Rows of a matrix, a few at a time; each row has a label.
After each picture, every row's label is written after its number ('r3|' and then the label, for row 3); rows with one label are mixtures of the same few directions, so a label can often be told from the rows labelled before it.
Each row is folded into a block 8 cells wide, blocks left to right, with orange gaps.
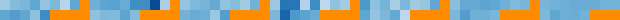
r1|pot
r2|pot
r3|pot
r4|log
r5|pot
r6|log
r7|log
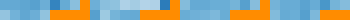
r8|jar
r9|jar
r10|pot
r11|jar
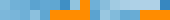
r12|pot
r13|jar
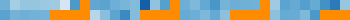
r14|pot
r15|jar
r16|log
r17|pot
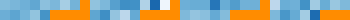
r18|pot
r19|jar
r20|log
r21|pot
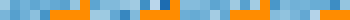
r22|pot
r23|jar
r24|jar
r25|pot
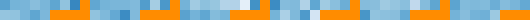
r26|jar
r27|jar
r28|pot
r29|pot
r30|jar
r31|pot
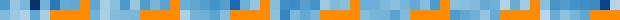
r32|log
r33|log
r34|jar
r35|log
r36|jar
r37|jar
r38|pot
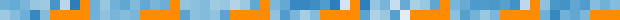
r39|jar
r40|log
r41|jar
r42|jar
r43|pot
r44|jar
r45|log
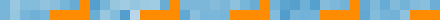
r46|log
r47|pot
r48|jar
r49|log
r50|pot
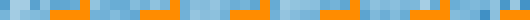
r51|log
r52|pot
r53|log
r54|log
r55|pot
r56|jar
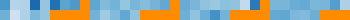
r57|log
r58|pot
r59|jar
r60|jar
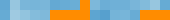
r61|log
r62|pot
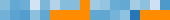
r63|log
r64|pot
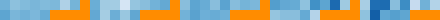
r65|pot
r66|log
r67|log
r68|pot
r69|log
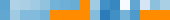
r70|log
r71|log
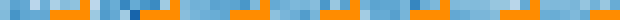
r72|log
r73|pot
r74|pot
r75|jar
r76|jar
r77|pot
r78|pot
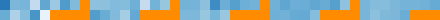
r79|pot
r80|jar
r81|log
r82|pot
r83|log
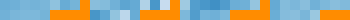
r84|jar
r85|jar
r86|log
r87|pot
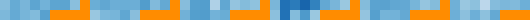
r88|pot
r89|jar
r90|log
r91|log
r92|log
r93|log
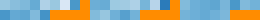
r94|pot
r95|jar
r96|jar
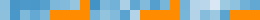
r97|log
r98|pot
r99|log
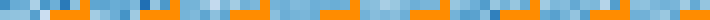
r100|pot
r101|jar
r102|log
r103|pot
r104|log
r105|pot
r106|pot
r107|jar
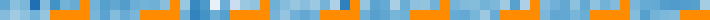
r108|log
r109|log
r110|log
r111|jar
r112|log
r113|jar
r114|log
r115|jar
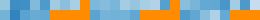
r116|log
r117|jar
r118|jar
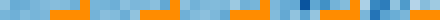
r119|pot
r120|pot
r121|jar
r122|log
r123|log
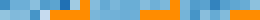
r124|pot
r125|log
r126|log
